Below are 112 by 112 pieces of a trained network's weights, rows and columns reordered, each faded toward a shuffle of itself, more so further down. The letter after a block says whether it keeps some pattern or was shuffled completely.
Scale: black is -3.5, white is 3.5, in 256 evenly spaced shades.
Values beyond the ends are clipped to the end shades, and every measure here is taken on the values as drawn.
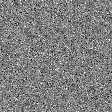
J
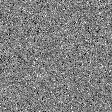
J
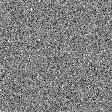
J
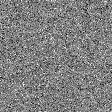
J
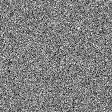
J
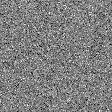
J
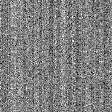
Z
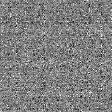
Z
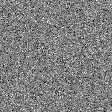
J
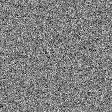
J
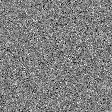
J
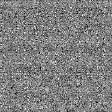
Z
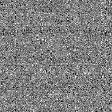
Z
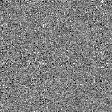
Z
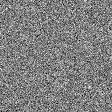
J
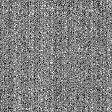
Z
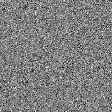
Z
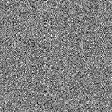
Z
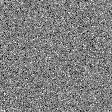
J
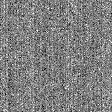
Z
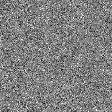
Z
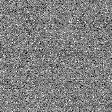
Z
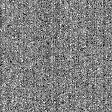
Z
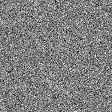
J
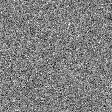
J
